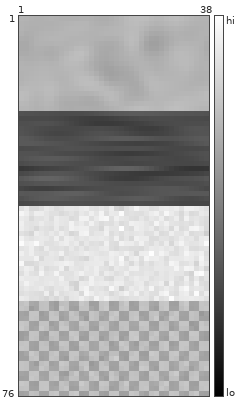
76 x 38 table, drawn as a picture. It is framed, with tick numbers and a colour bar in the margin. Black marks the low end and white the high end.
The table splits into 4 rows of 1 panel. Panel 1,1: high, blotchy, faint in contrast. Panel 2,1: low, streaked across, faint in contrast. Panel 3,1: very high, fine-grained, faint in contrast. Panel 4,1: high, checkered.
